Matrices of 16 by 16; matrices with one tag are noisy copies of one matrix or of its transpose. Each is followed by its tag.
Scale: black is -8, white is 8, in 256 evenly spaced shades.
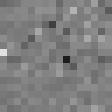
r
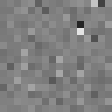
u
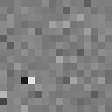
u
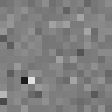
u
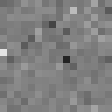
r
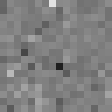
r
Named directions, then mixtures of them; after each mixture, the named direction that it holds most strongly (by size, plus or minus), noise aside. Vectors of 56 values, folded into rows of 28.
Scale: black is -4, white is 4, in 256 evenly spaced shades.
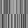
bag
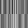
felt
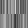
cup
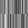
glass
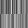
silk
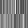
cup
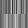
silk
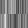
cup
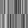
glass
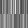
cup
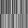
silk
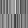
cup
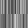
cup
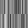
glass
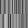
glass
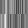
glass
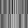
felt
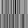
felt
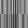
felt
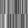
glass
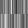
glass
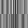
felt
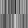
cup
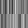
felt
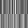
felt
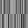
bag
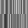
glass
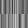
felt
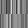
silk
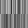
silk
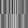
felt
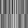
felt
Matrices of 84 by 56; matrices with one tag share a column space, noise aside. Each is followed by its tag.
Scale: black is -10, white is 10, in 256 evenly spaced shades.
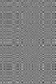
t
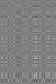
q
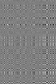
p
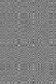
t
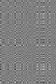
t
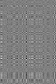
q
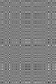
t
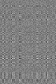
q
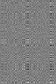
t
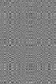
t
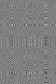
p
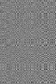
t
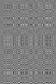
p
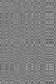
t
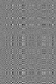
p
